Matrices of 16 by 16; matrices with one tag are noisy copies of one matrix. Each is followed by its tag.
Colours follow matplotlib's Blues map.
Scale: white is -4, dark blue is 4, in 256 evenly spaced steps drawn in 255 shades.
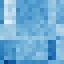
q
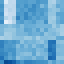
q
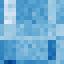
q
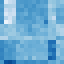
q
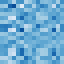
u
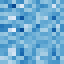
u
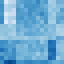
q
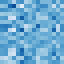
u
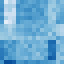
q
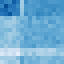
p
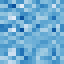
u
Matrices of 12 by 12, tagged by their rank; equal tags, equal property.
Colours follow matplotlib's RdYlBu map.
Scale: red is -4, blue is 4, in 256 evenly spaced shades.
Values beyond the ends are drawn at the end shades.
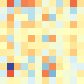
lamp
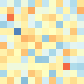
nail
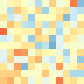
nail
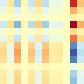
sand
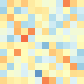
nail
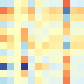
lamp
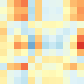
lamp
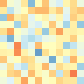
nail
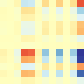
sand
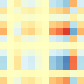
sand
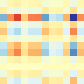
sand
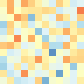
nail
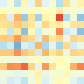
lamp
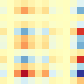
sand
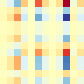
sand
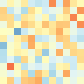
nail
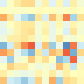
lamp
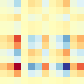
sand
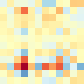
lamp
